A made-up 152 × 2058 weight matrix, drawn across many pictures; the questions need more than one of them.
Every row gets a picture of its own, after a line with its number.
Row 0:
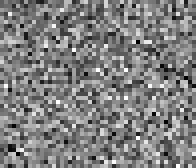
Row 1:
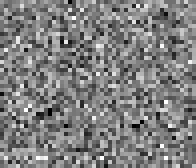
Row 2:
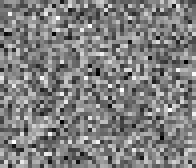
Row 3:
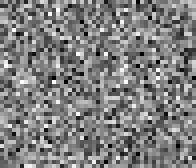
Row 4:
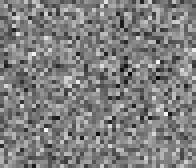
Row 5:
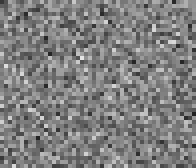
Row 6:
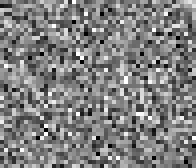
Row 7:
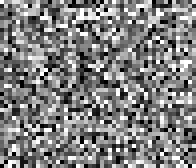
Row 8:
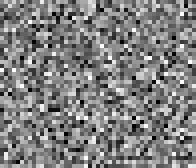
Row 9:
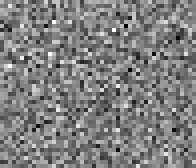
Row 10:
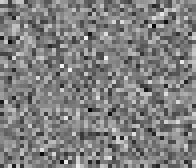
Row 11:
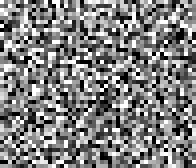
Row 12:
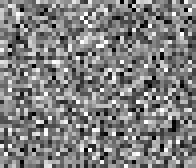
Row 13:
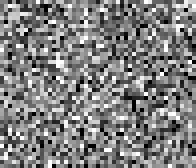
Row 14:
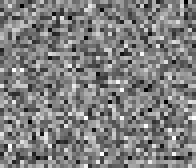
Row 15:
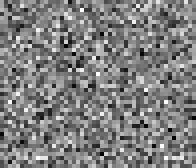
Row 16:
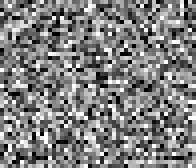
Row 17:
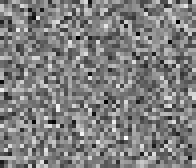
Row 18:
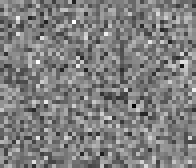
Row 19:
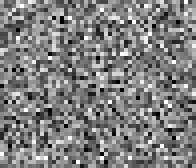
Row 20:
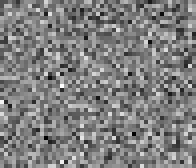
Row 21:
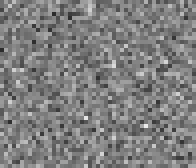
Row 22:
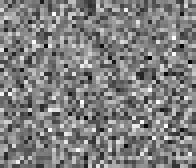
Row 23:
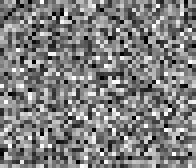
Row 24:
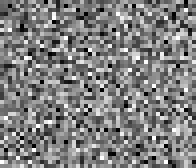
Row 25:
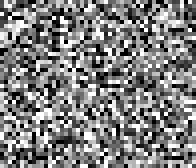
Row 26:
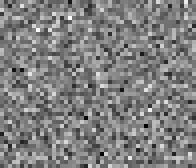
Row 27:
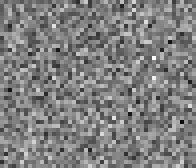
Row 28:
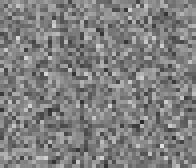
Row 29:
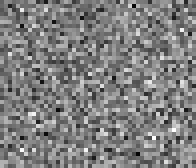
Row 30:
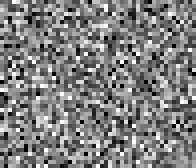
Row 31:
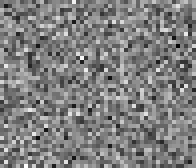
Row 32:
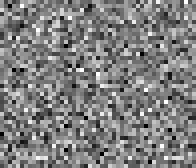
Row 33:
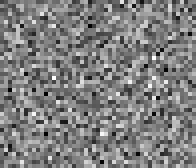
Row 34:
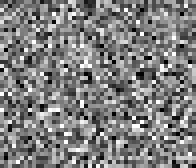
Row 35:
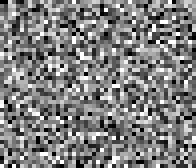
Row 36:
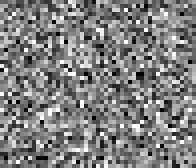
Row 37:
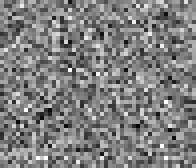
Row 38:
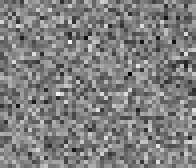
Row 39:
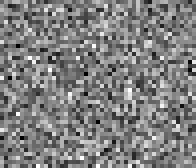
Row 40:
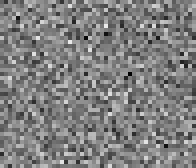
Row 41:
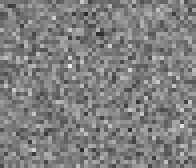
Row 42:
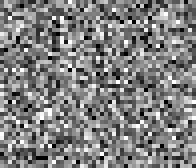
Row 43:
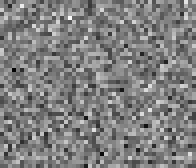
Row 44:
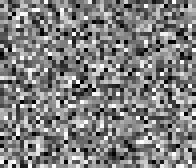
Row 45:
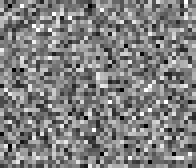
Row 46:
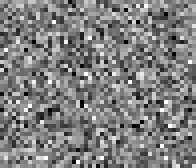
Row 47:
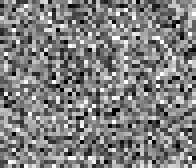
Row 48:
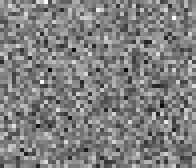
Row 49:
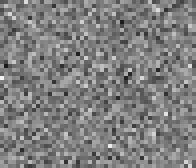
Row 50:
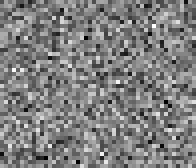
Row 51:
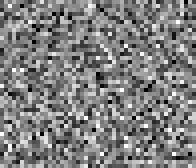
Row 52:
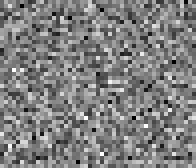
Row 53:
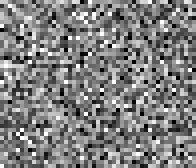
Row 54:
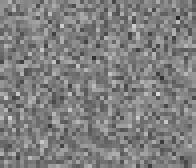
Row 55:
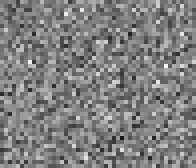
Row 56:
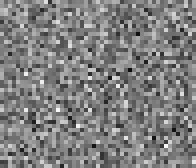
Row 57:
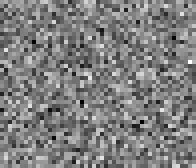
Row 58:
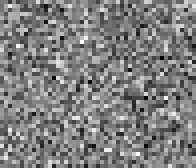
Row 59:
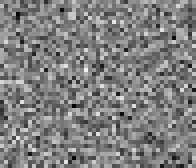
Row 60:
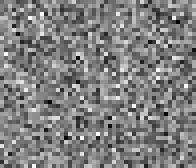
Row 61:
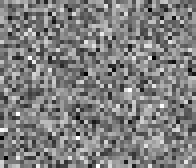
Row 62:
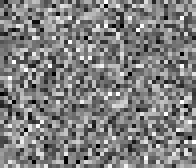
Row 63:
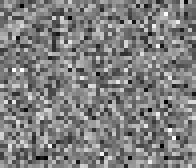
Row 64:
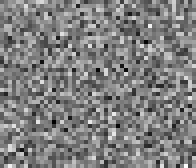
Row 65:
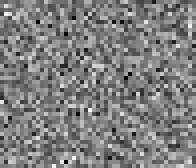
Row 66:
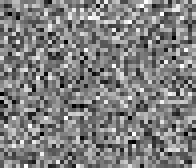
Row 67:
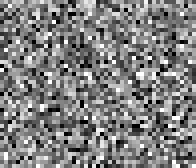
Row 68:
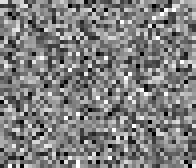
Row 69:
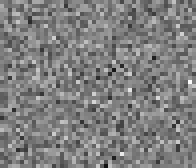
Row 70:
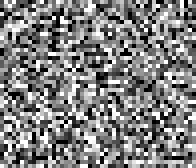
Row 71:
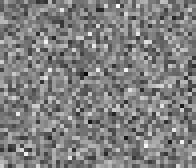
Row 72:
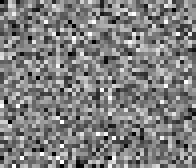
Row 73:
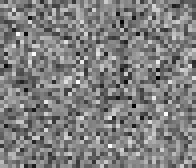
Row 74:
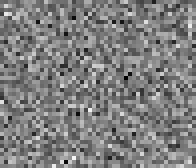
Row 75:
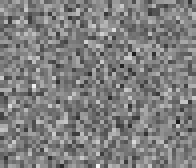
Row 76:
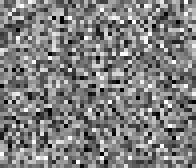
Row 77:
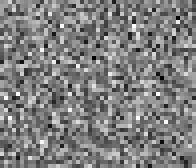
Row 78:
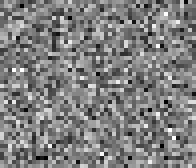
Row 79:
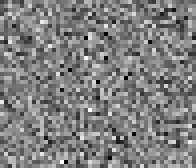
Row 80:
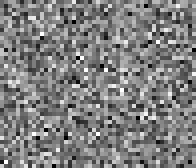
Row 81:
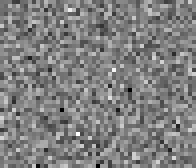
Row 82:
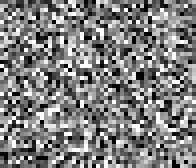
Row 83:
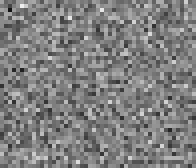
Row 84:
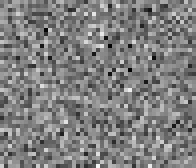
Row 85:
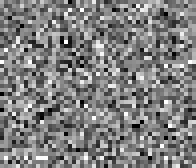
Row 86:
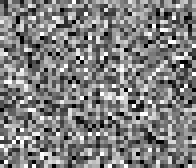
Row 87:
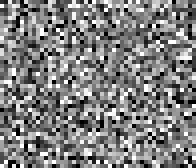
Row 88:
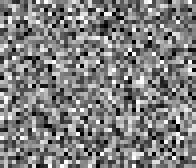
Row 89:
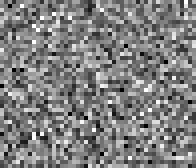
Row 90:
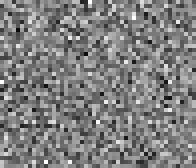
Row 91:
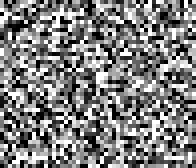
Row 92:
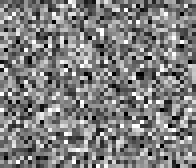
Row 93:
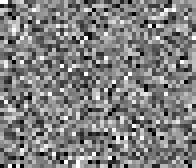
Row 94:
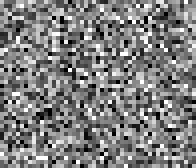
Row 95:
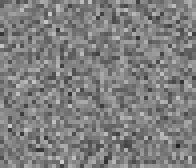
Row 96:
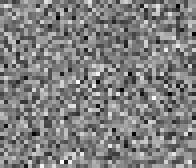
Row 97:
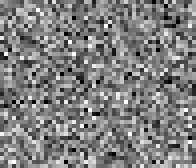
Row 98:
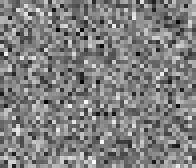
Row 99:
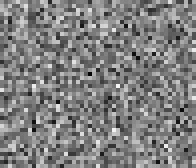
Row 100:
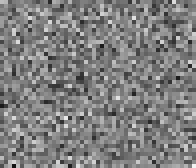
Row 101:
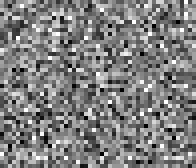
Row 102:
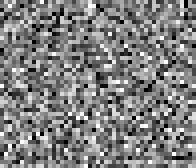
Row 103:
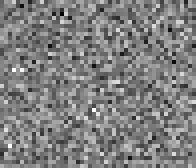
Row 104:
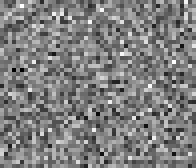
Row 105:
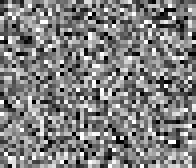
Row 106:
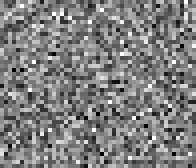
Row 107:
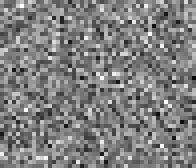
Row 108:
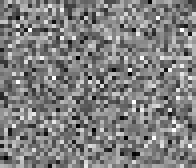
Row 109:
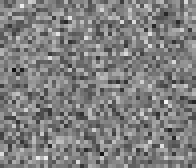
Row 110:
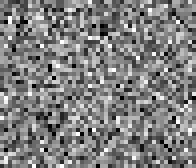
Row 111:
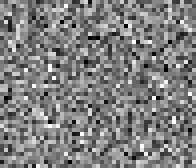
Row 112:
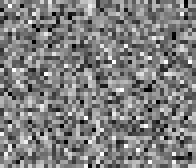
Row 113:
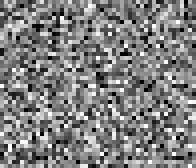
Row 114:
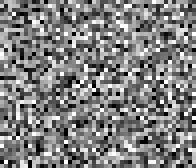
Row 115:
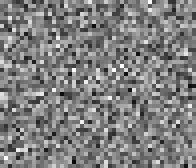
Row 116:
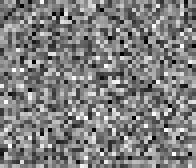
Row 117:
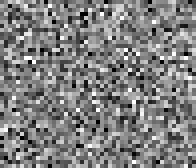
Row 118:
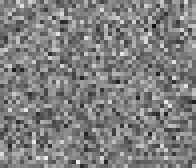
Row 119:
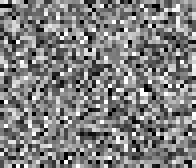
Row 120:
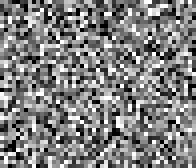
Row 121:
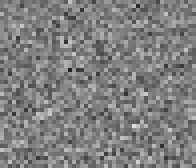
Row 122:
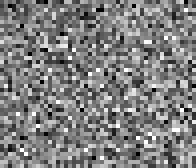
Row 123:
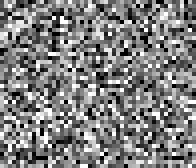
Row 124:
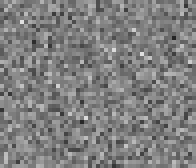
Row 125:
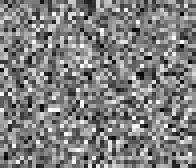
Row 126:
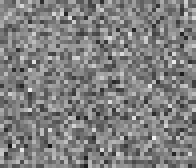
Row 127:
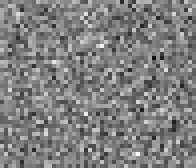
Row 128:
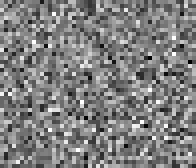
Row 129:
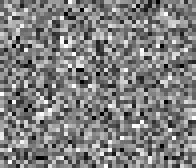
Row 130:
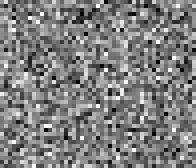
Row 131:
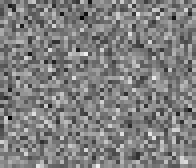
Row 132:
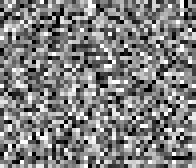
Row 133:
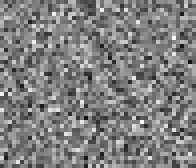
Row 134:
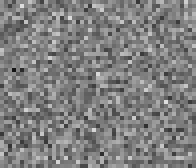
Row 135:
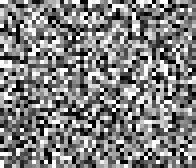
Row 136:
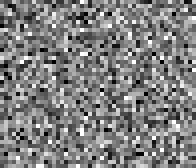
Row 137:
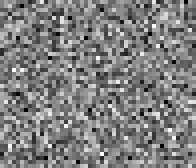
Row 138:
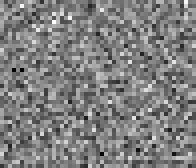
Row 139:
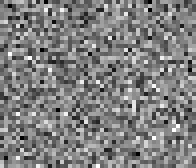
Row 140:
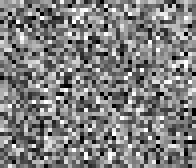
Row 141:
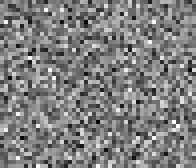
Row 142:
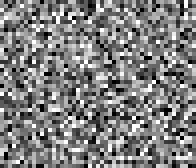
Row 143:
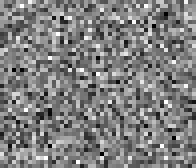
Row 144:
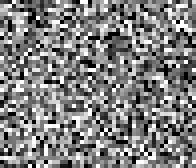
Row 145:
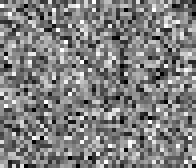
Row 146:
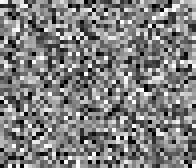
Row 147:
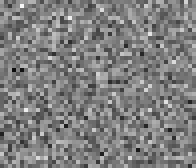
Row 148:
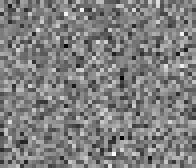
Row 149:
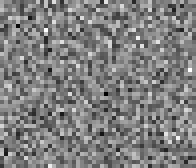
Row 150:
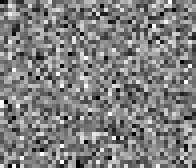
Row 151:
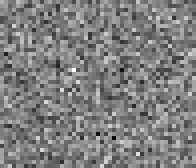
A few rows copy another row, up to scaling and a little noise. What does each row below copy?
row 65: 74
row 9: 11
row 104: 106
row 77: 54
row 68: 146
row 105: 79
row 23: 116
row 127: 12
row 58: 13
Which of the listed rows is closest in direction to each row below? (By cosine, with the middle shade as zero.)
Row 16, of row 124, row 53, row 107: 124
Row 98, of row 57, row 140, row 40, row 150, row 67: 40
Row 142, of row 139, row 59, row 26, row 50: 26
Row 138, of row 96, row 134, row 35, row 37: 134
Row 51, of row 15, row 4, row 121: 121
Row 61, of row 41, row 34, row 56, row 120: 34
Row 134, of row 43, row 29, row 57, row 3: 43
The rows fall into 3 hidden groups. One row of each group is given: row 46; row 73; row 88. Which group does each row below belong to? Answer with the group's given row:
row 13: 88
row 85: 46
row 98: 73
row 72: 73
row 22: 46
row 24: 88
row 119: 73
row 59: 73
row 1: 46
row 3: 73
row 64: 88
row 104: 46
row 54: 88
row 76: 46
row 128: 46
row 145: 73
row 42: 46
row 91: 46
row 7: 73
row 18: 73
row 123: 46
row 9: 88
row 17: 88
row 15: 46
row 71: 88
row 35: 73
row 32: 46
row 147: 46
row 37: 46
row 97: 73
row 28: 46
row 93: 73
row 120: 88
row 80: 73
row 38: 73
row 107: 46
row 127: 88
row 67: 46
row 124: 46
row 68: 73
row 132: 46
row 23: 46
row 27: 88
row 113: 46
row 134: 46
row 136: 88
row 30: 88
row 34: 46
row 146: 73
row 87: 73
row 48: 88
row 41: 88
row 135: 88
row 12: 88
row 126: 46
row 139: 88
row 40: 73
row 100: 73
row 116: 46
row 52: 46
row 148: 46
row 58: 88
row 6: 73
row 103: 46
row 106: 46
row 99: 88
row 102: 46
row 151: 73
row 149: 88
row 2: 73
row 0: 88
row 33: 88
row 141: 88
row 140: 73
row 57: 46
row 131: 88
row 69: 88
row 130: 73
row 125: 46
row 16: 46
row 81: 88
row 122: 88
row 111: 88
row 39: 88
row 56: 88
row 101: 46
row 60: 73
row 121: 46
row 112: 46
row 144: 88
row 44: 73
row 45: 46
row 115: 88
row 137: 46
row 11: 88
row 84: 88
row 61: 88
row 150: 73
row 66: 73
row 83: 46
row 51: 46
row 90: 88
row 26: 46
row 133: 46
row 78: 46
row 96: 73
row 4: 73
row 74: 73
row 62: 73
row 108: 88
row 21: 46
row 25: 46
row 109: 46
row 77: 88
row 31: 73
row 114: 73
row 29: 88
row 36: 46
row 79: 73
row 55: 46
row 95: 73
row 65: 73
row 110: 88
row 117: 88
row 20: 73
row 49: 73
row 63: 46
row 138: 46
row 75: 88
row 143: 46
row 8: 46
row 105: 73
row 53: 88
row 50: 46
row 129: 46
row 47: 73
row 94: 46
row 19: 46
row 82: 46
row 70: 46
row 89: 46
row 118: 46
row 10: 73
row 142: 46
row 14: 46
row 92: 46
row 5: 73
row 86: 73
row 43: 46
